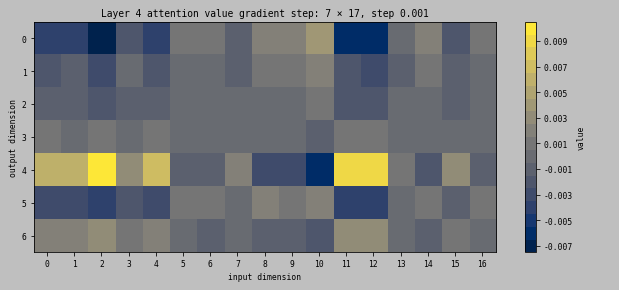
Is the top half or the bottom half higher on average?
bottom
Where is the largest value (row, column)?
4 2
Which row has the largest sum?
4
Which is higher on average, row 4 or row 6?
row 4
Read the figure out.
Title: Layer 4 attention value gradient step: 7 × 17, step 0.001
x-axis: input dimension, ticks 0 1 2 3 4 5 6 7 8 9 10 11 12 13 14 15 16
y-axis: output dimension, ticks 0 1 2 3 4 5 6 (0 at the top)
Colour bar: value, ticks -0.007 -0.005 -0.003 -0.001 0.001 0.003 0.005 0.007 0.009
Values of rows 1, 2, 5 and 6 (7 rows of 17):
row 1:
-0.002 -0.001 -0.003 0 -0.002 0 0 -0.001 0.001 0.001 0.002 -0.002 -0.003 -0.001 0.001 -0.001 0
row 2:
-0.001 -0.001 -0.002 -0.001 -0.001 0 0 0 0 0 0.001 -0.002 -0.002 0 0 -0.001 0
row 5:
-0.003 -0.003 -0.004 -0.002 -0.003 0.001 0.001 0 0.002 0.001 0.002 -0.004 -0.004 0 0.001 -0.001 0.001
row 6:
0.002 0.002 0.003 0.001 0.002 0 -0.001 0 -0.001 -0.001 -0.002 0.003 0.003 0 -0.001 0.001 0
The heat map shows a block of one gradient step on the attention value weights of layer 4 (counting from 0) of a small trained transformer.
